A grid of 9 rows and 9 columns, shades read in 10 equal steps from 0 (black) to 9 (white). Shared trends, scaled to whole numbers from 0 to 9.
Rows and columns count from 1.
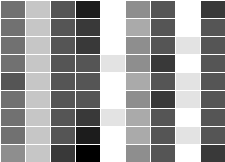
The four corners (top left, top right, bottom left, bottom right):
4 2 5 2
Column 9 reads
2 3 3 3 3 3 3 3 2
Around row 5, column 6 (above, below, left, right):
5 5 9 3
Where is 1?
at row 1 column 4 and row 8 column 4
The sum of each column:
36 63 26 17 79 49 25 77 25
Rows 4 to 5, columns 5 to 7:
8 5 2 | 9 6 3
